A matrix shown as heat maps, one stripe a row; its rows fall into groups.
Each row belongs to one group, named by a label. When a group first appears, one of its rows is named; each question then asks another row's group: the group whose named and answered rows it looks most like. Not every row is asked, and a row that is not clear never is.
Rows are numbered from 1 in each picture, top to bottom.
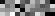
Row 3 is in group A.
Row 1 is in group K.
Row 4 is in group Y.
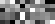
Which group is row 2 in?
A
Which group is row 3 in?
K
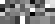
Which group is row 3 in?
K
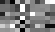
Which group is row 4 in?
K
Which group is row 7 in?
Y
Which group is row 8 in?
A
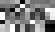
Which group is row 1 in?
A
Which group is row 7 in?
Y
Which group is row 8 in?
Y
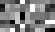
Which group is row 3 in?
K
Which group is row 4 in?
A
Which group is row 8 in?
Y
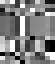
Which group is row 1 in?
Y
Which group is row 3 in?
K
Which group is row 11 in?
Y
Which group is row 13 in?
Y
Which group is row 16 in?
A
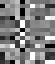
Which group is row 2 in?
K
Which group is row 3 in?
A
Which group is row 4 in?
A
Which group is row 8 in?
A
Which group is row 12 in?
Y
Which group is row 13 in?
A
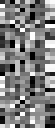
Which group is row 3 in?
A
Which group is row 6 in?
Y
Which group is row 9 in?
K
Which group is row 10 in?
K
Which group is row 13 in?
A
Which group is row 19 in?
K
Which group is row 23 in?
Y
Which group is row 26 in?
A
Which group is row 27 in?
Y
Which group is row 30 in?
K
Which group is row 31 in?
K
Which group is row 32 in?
Y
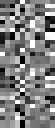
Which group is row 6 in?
K
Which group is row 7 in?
K
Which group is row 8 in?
Y
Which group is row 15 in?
A
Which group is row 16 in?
A
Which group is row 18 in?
K
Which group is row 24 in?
A
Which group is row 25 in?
Y
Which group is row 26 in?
K
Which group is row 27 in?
K
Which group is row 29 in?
A
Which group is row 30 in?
K
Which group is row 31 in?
A
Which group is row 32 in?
A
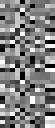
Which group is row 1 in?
A
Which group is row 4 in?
A
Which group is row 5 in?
K
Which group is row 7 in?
A
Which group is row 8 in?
Y
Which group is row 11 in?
Y
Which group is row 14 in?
A
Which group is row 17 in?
Y
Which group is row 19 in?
A
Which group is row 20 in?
A
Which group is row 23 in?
Y
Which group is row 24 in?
A
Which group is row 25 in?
K
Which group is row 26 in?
K
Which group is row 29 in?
Y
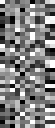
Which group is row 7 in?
K
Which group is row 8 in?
K
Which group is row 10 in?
K
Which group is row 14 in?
K
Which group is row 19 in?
A
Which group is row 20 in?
K
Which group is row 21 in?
Y
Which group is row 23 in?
Y
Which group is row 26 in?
A
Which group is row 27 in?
K
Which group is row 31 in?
K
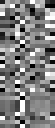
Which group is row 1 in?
K
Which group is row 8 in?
A
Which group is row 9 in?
K
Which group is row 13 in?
Y
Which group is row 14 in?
K
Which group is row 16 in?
K
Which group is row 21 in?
K
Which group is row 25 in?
A
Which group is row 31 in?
A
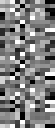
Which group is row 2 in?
A
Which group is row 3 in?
Y
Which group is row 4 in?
K
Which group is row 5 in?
K
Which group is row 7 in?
A
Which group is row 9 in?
K
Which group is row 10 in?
A
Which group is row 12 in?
K
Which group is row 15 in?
Y
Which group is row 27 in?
K
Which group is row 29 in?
A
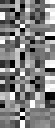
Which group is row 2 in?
A
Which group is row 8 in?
A
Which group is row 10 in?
Y
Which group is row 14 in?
A
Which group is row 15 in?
A
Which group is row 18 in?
Y
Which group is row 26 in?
K
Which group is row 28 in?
A
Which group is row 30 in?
A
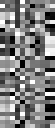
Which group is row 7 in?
Y
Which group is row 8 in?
K
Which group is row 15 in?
Y
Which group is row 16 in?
A
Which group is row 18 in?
Y
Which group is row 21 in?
K
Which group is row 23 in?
Y
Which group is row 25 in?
Y
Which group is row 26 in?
A
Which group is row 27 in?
Y
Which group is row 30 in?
Y
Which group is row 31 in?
A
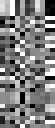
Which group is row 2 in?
Y
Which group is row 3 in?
Y
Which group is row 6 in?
K
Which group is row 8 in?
Y
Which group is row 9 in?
A
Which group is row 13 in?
K
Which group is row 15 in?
K
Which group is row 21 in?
A
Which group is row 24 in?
A
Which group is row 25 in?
A
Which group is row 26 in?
A
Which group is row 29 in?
A
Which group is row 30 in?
K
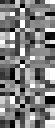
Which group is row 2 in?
A
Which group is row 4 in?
Y
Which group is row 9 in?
Y
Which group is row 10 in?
Y
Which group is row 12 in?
Y
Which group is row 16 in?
A
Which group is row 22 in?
K
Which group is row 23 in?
A
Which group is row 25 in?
Y
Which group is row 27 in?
A
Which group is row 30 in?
K
